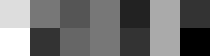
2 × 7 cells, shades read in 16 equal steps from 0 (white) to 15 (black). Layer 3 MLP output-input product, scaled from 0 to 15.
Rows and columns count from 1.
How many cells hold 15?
1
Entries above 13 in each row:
0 1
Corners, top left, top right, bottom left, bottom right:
2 12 0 15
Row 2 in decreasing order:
15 12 12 9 8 5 0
